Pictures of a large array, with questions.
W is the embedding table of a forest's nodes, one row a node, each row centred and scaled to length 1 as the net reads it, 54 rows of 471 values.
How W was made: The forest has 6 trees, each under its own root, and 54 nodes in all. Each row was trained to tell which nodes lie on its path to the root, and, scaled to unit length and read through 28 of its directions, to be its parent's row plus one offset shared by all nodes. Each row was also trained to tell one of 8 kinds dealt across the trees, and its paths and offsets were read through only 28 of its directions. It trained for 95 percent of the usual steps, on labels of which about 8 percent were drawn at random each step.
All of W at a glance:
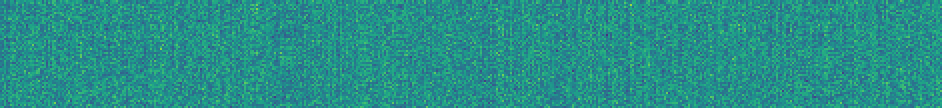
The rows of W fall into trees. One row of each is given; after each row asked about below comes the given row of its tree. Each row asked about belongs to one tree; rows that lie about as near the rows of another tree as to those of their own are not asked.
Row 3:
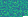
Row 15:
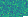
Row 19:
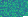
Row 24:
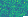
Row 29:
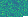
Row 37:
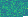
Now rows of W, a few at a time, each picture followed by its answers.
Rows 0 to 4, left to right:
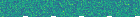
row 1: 15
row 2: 19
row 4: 19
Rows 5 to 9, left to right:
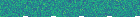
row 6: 3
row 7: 15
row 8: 37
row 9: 37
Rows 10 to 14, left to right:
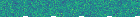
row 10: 29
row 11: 19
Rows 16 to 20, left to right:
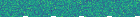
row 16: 37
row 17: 15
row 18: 37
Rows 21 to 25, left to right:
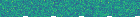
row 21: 37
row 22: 15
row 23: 19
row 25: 37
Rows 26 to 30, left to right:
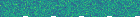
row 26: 19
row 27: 37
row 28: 19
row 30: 15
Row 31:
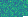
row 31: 19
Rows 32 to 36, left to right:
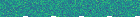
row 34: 15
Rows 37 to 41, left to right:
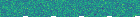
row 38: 3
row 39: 37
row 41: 29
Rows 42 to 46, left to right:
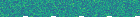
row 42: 15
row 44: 15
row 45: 24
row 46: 29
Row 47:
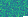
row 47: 24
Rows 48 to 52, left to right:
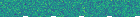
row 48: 37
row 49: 37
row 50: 15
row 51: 15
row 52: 19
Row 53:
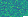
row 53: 29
